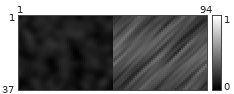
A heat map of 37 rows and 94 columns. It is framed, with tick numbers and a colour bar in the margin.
The table splits into one row of 2 panels. Panel 1,1: very low, blotchy, faint in contrast. Panel 1,2: low, slanting up to the right.
